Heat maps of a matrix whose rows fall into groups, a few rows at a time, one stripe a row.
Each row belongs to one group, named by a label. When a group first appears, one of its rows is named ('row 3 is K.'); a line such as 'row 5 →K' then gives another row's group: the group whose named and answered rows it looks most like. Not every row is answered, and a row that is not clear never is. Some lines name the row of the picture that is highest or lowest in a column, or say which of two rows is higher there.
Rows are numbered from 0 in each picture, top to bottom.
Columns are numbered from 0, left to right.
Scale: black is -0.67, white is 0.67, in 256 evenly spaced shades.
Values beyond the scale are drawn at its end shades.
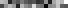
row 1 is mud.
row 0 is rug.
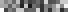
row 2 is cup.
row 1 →rug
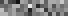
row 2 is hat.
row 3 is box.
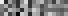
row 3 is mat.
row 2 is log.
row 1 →mat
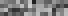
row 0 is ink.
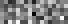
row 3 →ink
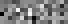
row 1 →hat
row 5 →ink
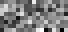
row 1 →box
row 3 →cup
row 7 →hat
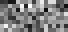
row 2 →mud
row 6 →box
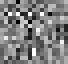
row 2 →mat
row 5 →mat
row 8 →cup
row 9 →box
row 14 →mat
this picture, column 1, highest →9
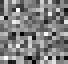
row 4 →hat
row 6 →mat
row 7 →mud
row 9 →ink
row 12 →mud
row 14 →box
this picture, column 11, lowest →5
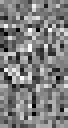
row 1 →mud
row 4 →log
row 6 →box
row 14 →mat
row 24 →ink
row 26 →ink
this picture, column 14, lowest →19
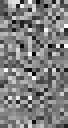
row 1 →mud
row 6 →rug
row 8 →box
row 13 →ink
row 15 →mat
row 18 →ink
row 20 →mud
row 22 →hat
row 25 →mat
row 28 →hat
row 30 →ink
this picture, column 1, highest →17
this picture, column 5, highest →1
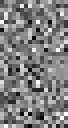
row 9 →ink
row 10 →rug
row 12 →mud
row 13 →cup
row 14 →mat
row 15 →cup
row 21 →cup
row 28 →rug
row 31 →box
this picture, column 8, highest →12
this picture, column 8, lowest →9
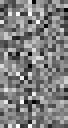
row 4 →mud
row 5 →cup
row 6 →mud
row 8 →box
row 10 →log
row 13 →mat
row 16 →hat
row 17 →box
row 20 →rug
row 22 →box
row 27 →mat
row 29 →rug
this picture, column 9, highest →5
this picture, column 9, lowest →25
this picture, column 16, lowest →2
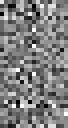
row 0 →cup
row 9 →box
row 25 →mat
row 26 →mud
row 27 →rug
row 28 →rug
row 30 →mat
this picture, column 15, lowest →12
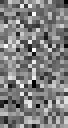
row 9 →mud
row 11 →box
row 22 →rug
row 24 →rug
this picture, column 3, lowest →25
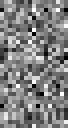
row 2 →mud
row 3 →cup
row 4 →ink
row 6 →rug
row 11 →mud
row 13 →mud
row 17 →rug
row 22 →box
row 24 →mud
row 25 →log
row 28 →box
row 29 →box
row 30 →rug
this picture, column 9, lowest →26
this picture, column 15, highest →23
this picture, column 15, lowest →15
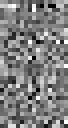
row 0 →rug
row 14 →ink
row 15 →hat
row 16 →rug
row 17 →box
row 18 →box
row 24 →cup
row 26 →mat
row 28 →mud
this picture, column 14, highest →10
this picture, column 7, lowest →24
